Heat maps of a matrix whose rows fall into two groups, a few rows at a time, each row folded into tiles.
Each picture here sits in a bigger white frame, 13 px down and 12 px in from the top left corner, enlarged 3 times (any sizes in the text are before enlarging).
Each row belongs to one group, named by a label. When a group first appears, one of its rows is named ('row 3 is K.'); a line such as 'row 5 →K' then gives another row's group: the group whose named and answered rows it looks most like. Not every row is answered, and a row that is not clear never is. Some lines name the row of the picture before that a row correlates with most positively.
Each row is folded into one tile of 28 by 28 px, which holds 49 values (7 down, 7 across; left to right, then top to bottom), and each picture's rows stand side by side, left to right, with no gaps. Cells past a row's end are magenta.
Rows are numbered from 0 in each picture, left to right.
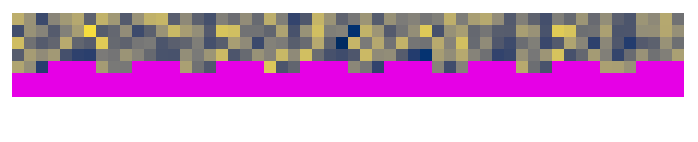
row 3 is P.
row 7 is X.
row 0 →P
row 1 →P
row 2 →X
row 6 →X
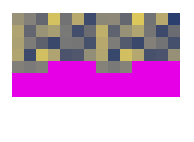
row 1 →X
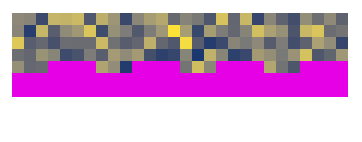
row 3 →X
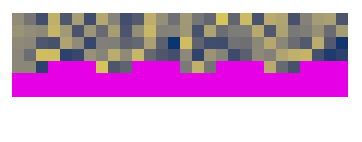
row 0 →X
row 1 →P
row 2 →X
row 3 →P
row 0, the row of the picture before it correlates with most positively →3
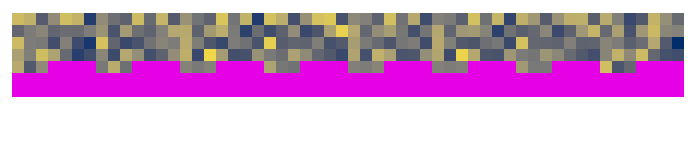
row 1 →X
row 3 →P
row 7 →P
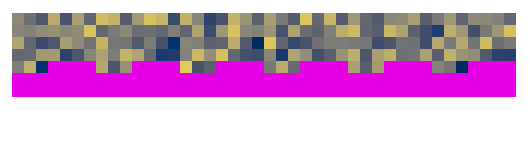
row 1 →P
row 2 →P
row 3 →X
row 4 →X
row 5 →P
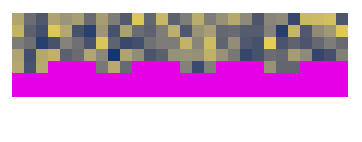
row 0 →X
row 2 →P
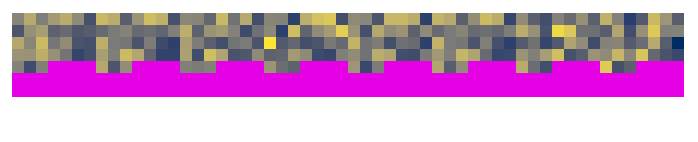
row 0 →P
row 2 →X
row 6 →X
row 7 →P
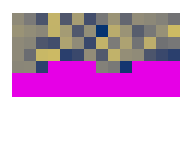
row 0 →X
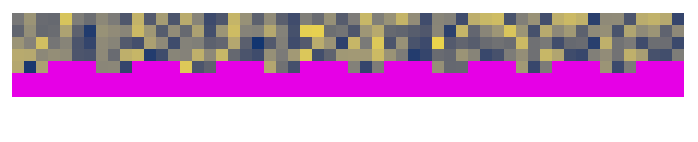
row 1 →X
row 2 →P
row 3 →X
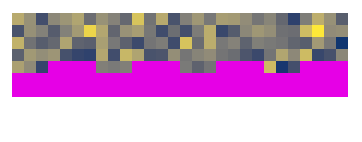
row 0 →P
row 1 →X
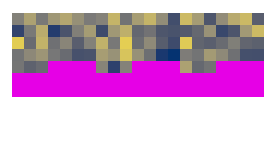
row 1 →P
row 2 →P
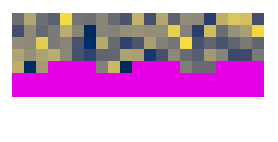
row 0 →P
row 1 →X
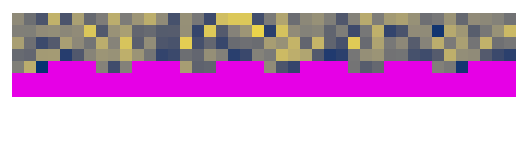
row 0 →X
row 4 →P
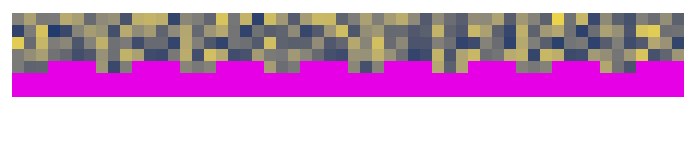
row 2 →X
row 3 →P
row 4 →P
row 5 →X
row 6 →X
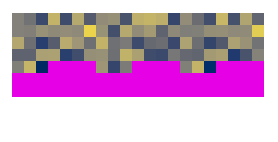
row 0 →X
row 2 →X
